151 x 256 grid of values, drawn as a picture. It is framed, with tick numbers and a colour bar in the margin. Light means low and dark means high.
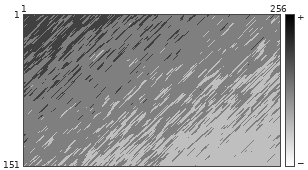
Odd rows or columns: none. Ninth with the lowest average: bottom right. Grain: diagonal, up to the right. Slope: up to the top left.
